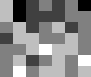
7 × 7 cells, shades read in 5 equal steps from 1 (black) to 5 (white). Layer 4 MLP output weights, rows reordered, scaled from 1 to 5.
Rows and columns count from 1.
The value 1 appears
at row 1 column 2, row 1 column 7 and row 2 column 2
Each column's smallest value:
2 1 2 2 2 2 1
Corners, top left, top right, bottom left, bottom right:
4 1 3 4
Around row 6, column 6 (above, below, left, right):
4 3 4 5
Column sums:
22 22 19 23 23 22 22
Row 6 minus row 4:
1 0 -2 0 1 -1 2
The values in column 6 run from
2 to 4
